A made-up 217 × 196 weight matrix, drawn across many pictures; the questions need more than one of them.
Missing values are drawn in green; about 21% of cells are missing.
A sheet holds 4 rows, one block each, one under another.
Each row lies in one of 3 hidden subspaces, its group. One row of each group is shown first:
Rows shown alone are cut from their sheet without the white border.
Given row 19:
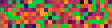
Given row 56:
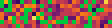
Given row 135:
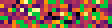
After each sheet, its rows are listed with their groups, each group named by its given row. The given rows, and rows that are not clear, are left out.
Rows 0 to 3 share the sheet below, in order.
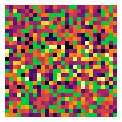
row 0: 135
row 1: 135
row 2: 19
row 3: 19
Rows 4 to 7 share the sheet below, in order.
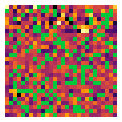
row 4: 56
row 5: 135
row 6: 19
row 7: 19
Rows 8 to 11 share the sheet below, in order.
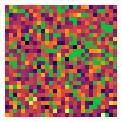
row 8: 19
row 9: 19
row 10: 56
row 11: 135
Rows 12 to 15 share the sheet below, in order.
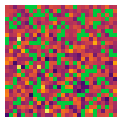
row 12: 19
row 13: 19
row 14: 19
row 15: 56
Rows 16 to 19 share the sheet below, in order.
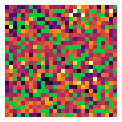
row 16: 56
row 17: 135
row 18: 56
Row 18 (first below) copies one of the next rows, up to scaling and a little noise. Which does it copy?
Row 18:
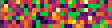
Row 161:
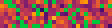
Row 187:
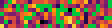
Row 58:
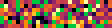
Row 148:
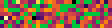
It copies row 58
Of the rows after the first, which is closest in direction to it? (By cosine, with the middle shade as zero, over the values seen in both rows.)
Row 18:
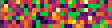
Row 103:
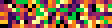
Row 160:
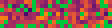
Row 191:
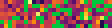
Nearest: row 103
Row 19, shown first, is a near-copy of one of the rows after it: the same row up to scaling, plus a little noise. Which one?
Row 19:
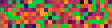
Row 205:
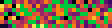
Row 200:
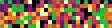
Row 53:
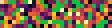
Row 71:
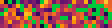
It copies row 200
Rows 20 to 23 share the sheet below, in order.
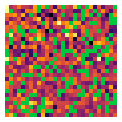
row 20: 56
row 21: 19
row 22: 56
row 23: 19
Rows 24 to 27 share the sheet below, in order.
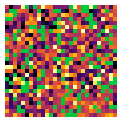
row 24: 56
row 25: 135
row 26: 19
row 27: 19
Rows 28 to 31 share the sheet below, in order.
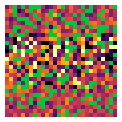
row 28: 19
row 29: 135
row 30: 56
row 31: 19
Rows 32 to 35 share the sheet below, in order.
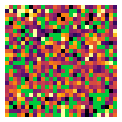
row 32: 135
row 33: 56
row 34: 19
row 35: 19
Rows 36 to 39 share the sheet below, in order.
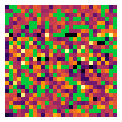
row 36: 19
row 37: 19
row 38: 56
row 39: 19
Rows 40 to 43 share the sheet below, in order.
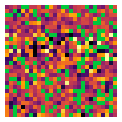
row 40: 19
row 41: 135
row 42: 135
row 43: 19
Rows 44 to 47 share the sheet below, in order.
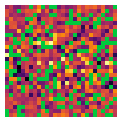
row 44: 19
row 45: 56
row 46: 19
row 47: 56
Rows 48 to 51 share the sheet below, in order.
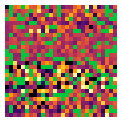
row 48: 19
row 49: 56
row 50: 19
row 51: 56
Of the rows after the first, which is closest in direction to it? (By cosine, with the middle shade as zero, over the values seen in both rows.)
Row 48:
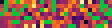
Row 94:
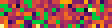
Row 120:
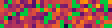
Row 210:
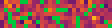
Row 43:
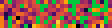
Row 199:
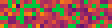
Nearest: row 210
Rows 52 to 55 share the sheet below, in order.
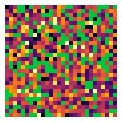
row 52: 135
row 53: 19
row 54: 135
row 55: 19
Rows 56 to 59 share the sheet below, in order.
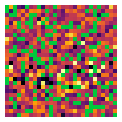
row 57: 19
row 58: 56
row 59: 135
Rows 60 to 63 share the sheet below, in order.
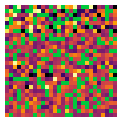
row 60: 56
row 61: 135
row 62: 19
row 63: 135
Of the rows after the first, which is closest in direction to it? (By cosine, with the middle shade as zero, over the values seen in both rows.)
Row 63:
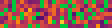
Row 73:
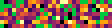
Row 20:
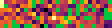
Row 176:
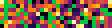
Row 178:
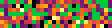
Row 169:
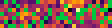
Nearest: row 178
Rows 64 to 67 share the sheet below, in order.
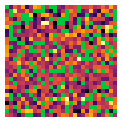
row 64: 135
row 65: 19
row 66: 19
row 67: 19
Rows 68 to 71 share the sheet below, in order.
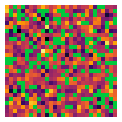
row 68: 56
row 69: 135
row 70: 56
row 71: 19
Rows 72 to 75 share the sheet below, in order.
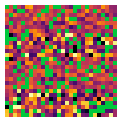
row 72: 135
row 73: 135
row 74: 135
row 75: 56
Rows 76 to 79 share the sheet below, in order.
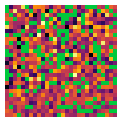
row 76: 135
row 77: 19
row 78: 19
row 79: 19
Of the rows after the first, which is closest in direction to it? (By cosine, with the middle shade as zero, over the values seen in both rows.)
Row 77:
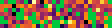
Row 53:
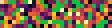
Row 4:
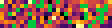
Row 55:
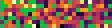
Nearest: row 55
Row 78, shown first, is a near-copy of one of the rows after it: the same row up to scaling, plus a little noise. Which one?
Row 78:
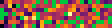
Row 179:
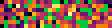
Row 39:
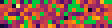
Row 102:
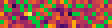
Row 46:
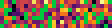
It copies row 179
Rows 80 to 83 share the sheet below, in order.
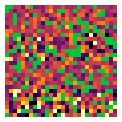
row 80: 135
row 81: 19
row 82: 135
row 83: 19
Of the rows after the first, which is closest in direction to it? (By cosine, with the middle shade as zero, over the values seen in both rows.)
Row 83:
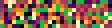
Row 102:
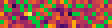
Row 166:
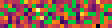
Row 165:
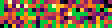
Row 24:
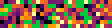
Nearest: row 165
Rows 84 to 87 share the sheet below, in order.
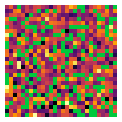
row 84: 19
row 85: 56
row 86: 19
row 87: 135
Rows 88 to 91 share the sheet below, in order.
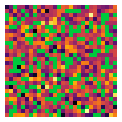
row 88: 135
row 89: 135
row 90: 19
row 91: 19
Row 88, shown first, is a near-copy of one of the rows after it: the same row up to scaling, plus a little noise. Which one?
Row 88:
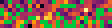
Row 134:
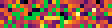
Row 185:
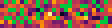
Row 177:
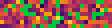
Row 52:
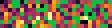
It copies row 52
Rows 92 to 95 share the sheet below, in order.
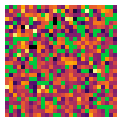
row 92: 135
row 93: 19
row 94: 19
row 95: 56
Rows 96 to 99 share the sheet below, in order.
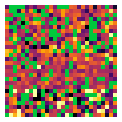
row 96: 19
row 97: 135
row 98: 19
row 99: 56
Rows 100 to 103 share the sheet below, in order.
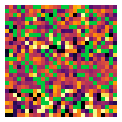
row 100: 56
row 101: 135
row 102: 19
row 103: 135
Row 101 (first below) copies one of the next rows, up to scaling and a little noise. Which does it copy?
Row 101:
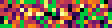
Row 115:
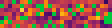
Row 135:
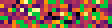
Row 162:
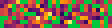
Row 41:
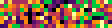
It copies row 115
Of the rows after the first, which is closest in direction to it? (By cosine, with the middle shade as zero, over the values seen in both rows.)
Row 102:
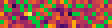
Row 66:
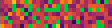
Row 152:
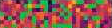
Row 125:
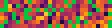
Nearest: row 125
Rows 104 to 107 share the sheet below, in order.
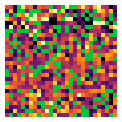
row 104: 135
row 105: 135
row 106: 135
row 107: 19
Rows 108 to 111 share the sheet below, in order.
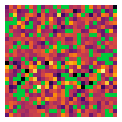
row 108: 56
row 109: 135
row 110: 19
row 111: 56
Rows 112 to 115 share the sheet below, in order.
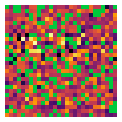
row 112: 19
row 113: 19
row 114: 56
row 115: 135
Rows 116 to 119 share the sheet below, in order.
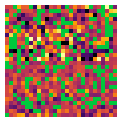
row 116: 19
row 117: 19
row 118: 135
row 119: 19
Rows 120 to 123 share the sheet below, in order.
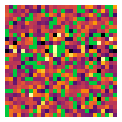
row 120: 56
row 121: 135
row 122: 135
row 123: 56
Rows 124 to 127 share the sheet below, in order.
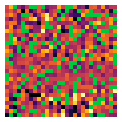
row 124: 19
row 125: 135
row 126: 56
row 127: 56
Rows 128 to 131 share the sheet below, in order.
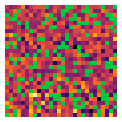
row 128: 135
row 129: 19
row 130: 56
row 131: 56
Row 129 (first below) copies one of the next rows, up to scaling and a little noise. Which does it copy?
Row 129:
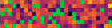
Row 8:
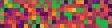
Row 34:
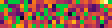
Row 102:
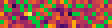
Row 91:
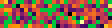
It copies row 91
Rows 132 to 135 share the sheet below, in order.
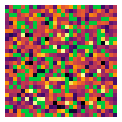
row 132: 135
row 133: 135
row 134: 135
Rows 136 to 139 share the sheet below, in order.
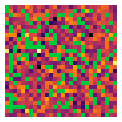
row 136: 135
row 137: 56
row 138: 56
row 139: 135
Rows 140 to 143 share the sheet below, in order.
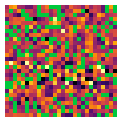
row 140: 135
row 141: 135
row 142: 135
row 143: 19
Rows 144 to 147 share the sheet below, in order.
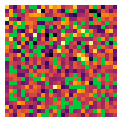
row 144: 56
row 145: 56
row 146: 19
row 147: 56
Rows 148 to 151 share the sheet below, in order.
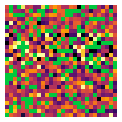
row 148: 56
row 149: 19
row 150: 56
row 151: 56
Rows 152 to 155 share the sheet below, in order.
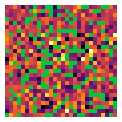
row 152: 56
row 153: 56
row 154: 19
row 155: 135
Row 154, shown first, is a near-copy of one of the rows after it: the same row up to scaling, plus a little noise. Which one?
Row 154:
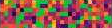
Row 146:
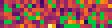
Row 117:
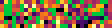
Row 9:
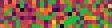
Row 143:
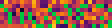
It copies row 143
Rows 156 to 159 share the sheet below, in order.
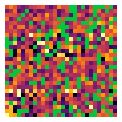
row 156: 19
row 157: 135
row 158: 135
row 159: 19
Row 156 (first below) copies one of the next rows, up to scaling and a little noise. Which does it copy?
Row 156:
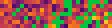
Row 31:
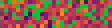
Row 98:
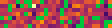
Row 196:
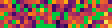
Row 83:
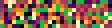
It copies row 196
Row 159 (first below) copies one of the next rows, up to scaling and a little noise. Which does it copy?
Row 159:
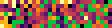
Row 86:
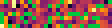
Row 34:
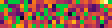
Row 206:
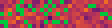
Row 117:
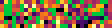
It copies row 86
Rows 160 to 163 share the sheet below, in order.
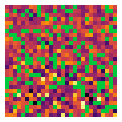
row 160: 135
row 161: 56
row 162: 135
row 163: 135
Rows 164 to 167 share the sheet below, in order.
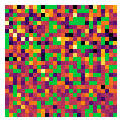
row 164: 56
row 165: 19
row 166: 135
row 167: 19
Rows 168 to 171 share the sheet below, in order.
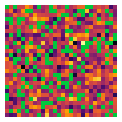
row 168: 135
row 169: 56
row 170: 19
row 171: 19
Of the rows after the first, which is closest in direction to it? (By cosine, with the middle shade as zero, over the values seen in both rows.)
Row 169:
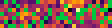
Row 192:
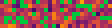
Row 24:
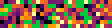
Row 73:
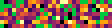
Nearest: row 192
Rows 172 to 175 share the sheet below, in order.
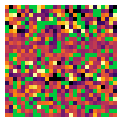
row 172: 56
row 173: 56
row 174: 135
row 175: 56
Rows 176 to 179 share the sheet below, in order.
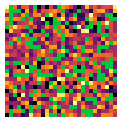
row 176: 56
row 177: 135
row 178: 19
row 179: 19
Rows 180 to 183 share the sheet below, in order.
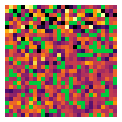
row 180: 135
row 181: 19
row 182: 56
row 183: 19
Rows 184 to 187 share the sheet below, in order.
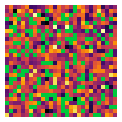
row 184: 135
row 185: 135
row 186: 135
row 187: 56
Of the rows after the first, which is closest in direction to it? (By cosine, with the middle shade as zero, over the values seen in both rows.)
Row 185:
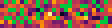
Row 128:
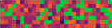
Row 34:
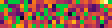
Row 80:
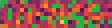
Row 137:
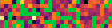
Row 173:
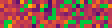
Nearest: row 128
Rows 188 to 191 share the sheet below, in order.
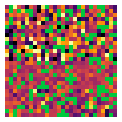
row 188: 19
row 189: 19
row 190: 135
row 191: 56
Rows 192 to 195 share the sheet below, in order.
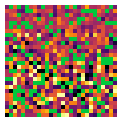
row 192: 56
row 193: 19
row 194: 135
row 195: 56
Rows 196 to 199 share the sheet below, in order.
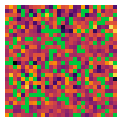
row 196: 19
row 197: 19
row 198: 19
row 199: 19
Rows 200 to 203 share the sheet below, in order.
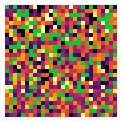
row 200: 19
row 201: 56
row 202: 135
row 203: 56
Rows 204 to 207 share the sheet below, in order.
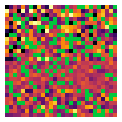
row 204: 19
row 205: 19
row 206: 19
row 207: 135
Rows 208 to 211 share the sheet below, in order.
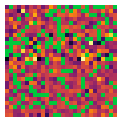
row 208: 19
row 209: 19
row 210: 19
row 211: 19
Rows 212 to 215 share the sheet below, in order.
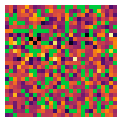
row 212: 135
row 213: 19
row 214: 135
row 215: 135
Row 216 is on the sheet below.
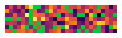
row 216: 135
